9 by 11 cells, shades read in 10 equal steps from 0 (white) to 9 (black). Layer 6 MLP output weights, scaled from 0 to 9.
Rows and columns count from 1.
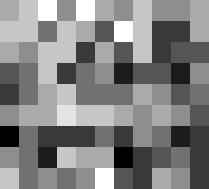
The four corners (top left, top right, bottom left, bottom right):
3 3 2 7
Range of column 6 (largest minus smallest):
6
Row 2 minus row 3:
-1 -2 3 0 -4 3 -6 0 0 1 -3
